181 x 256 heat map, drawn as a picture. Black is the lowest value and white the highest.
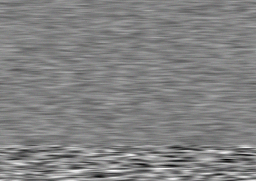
Streaks run across, left to right. A few values lie far out on both sides of the bulk. The top part is calmer, up to a seam about 80% of the way down. The halves do not mirror each other.
